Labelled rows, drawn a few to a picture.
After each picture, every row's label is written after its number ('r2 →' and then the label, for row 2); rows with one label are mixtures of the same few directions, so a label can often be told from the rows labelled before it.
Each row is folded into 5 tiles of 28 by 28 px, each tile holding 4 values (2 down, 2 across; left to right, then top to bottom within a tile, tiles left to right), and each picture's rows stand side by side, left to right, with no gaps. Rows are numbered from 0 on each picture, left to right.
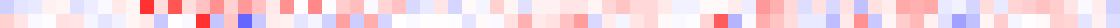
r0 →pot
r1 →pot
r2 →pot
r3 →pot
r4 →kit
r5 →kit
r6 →kit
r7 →kit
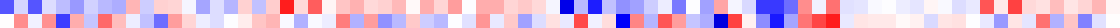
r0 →pot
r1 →kit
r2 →pot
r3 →pot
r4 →pot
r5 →kit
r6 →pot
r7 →pot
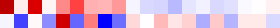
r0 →pot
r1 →pot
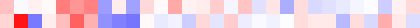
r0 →kit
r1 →pot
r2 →pot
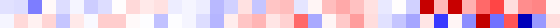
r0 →pot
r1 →kit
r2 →kit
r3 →pot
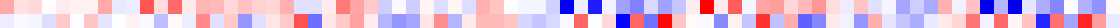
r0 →pot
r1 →pot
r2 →kit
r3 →kit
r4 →pot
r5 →pot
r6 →kit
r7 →pot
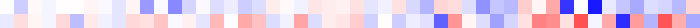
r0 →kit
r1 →pot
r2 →kit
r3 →kit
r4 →pot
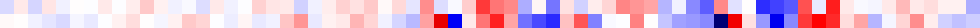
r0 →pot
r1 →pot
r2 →kit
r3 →kit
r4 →kit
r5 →kit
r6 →kit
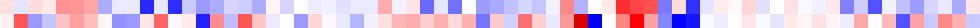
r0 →kit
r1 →pot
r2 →kit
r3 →pot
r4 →kit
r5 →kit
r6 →pot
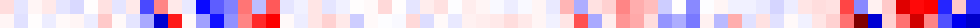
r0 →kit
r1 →kit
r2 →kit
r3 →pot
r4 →kit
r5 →kit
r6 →kit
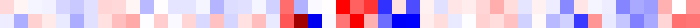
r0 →kit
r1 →pot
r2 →kit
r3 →kit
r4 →kit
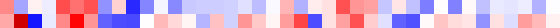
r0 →kit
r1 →pot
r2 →kit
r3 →pot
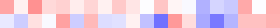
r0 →pot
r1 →kit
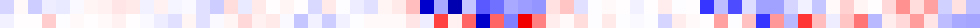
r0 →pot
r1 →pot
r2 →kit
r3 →pot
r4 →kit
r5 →pot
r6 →kit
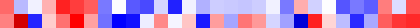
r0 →kit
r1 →pot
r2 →kit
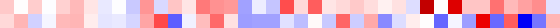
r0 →kit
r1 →kit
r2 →pot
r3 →pot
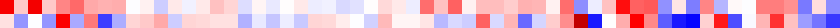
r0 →pot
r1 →kit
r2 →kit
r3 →pot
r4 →kit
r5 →kit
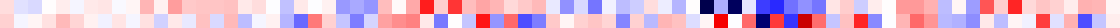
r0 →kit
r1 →pot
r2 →kit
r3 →pot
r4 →pot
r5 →pot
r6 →kit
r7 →pot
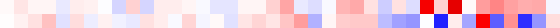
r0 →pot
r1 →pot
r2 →kit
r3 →pot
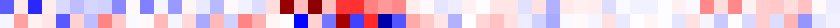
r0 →pot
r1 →pot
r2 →pot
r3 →kit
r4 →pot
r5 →pot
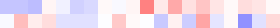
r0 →pot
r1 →pot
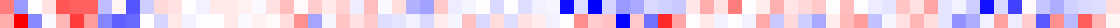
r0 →kit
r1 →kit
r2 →kit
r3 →pot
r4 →pot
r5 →pot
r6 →kit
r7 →pot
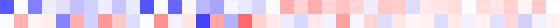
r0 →pot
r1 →pot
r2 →pot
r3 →pot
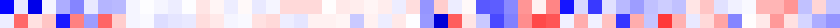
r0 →pot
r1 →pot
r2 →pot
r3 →kit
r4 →pot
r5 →kit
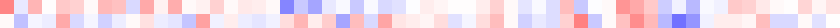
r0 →pot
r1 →pot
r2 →pot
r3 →kit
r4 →kit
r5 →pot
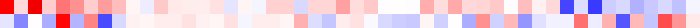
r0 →pot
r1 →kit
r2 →kit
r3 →pot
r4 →pot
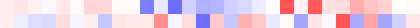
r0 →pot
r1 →pot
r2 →pot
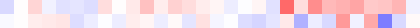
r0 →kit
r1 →pot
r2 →pot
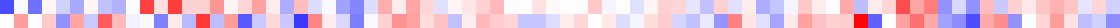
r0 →pot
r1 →pot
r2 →kit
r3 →kit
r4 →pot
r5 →kit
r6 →kit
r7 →kit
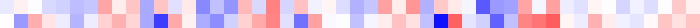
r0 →kit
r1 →kit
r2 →kit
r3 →kit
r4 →kit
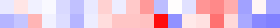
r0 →kit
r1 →kit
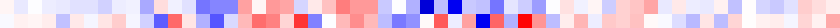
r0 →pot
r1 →kit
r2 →kit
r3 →pot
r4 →kit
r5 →kit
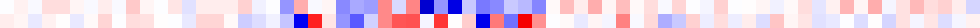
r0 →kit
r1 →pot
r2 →kit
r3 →pot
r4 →pot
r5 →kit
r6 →pot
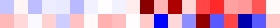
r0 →pot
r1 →pot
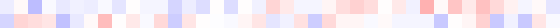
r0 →pot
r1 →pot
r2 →kit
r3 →pot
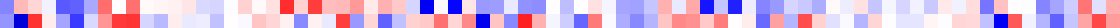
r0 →kit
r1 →kit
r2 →pot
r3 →pot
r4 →kit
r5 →pot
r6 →kit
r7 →kit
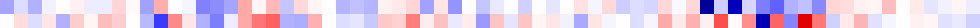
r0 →pot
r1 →kit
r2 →kit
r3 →pot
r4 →kit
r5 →pot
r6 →kit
